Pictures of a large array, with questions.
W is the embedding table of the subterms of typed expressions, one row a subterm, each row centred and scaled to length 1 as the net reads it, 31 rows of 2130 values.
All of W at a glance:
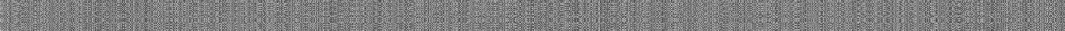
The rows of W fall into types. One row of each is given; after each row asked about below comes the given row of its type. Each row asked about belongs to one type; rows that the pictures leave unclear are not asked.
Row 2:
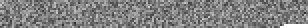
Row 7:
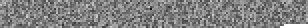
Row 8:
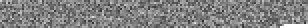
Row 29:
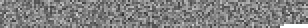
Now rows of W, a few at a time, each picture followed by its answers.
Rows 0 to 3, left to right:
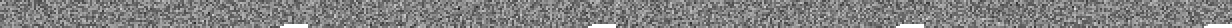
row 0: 29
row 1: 7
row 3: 8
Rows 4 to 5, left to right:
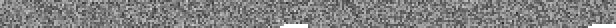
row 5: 29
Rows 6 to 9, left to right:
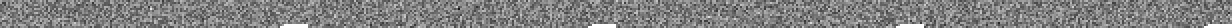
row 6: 8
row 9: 2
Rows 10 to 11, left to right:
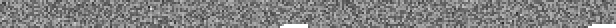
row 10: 8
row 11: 29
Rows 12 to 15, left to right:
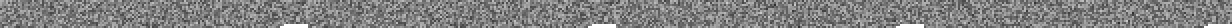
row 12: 7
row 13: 7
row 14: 7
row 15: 29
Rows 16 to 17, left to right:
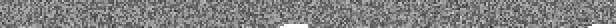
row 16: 2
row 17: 7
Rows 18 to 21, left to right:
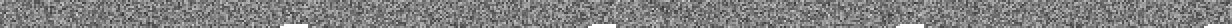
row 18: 29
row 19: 7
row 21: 7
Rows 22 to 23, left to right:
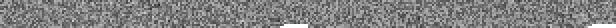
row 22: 7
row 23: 2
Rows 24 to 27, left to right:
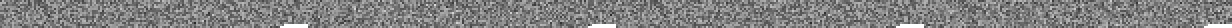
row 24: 29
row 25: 2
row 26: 29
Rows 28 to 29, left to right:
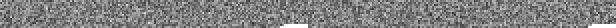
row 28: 2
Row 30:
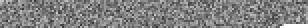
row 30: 8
